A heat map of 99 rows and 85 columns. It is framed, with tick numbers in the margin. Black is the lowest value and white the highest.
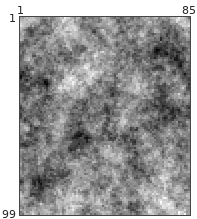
The texture is blotchy. No single row or column stands out from its neighbours. The halves do not mirror each other. The values follow a bell shape. The bottom right is the ninth with the highest average. No regular stripes run through it. There is no overall slope.
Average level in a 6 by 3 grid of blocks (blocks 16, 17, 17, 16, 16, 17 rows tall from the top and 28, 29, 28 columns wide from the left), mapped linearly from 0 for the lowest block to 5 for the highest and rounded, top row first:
432 / 240 / 221 / 111 / 133 / 335
